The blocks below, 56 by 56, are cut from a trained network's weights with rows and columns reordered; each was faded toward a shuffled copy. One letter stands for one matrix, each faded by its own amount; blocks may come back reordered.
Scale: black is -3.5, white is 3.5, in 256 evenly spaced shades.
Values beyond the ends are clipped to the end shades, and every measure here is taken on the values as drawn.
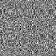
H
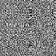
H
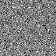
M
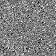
M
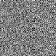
H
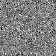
M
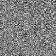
H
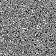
M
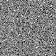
M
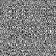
H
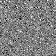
M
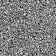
M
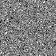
M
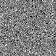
M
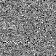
M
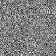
H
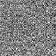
H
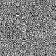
H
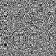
H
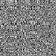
H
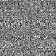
H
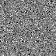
M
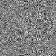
H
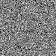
M
